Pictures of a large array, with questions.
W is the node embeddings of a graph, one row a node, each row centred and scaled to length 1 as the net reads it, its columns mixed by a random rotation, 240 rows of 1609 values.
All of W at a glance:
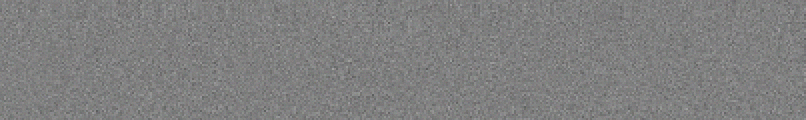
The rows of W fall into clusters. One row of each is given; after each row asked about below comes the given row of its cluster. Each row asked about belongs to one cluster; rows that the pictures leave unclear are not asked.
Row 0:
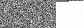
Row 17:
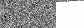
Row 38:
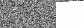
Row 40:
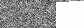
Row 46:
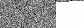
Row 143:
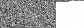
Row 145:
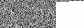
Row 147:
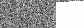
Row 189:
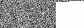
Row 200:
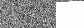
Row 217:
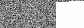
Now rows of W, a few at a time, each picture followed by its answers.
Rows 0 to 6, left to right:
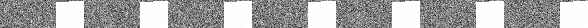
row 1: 189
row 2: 145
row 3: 147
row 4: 38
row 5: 217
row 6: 40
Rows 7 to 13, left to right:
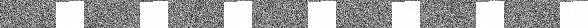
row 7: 147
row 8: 0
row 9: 200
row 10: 145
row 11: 0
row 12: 200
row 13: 189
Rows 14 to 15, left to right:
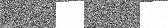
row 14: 17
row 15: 0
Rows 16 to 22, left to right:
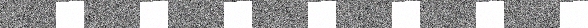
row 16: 200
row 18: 0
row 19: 38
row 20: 200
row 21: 200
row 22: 147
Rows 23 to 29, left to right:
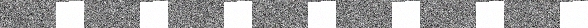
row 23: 147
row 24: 40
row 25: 200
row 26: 0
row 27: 38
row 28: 0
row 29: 40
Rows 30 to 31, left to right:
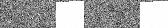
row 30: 147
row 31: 189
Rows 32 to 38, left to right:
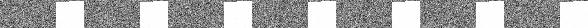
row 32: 38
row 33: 38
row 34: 0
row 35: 200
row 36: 200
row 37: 17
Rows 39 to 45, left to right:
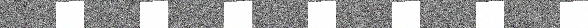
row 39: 46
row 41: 17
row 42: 217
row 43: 189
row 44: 0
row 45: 143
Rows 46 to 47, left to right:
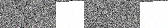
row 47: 0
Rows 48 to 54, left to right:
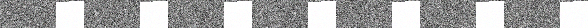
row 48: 17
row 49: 145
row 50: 189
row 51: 189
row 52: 46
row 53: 0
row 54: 200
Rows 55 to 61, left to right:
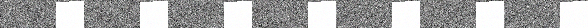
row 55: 189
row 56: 40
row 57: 0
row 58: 143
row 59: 17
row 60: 0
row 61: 17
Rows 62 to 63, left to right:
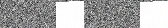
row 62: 38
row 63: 17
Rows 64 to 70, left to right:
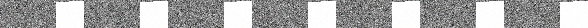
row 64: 46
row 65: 189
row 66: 145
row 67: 143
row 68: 46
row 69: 17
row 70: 38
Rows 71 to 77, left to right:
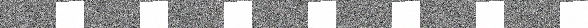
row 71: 189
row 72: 145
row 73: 147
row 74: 40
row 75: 17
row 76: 38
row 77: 40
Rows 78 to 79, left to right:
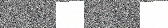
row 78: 189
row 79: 189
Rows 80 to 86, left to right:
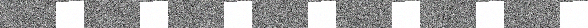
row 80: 40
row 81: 38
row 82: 46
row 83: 200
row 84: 147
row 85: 200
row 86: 147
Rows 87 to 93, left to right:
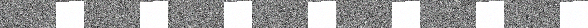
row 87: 0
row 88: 143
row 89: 189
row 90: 189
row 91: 17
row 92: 40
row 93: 200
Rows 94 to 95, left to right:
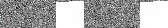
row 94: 46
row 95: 147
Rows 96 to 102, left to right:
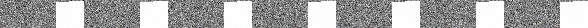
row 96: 46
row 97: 38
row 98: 200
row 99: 147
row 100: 217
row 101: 46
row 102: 145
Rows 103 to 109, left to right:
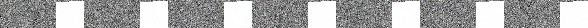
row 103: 189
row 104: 145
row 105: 38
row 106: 200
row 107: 147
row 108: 38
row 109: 46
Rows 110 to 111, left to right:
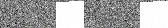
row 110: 143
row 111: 147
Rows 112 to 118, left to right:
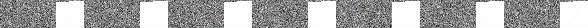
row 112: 147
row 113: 40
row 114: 143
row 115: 189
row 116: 189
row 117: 0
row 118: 145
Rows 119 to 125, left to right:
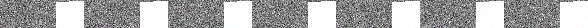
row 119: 46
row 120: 0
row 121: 217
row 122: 0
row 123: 189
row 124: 17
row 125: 147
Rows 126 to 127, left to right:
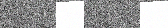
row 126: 147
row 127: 143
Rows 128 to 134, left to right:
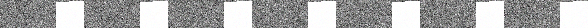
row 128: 46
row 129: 40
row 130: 40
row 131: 217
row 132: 0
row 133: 147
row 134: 46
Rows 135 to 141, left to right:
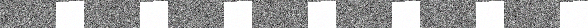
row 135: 17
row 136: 200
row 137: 38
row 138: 145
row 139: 38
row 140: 217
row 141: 147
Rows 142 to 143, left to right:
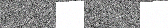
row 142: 17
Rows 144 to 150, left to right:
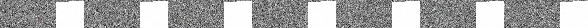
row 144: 143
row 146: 145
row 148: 200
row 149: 38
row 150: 40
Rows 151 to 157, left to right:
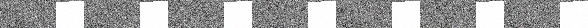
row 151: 143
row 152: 0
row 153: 38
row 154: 46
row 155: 143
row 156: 46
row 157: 143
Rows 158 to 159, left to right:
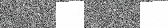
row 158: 147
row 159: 40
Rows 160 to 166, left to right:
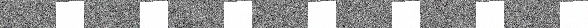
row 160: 0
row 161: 189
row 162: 143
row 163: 17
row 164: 38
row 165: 46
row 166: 200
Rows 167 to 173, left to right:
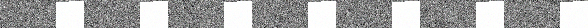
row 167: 40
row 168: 38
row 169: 46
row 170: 200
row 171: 145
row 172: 143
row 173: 40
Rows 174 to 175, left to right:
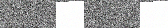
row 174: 0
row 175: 147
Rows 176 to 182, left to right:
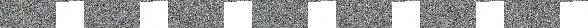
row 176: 38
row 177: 217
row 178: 147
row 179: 40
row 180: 217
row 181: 189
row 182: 200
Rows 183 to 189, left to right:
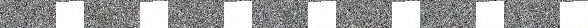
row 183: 46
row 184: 147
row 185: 145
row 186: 189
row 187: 145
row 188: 17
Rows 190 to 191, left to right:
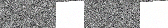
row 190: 17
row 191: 40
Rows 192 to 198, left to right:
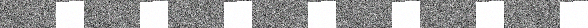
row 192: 147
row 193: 143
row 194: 0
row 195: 0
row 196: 147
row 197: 217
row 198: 189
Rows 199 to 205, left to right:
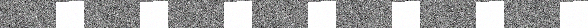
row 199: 143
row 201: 40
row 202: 143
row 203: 46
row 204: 189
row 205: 200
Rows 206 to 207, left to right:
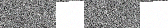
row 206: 147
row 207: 0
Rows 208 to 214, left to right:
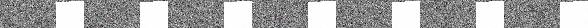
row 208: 217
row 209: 0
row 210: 145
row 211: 200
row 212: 143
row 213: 46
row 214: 189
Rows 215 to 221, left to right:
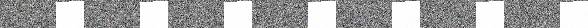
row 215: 217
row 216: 217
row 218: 17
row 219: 143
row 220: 38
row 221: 46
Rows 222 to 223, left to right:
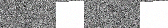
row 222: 46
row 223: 189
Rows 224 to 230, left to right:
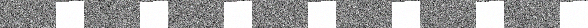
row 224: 0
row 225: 46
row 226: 17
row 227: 0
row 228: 0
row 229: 217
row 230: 147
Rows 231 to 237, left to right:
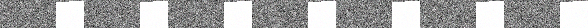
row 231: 40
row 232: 143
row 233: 40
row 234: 189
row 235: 145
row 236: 38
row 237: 40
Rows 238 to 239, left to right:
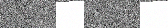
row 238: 46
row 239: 145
